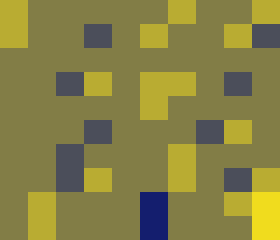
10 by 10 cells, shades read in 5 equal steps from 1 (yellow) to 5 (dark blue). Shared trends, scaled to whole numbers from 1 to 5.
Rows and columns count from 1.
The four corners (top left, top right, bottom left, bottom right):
2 2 3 1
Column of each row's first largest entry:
2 4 1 3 1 4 3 3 6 6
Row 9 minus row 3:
0 -1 0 0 0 2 0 0 -1 -2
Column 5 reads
3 3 3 3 3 3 3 3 3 3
